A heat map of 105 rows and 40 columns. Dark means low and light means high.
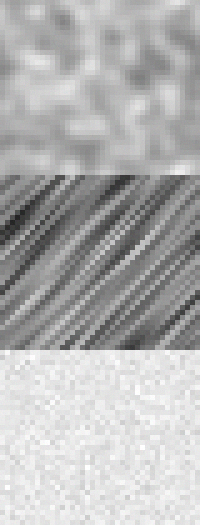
It is made of 3 by 1 panels. Panel 1,1: high, blotchy. Panel 2,1: middling, slanting up to the right, strong in contrast. Panel 3,1: very high, fine-grained, faint in contrast.
